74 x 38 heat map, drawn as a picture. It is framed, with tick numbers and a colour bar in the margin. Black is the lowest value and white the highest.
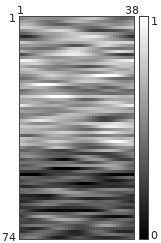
The grain runs across in streaks. A horizontal seam about 60% of the way down splits the table, and the top part is higher. The histogram is bell-shaped. On average the colour sits 50% of the way up the scale.
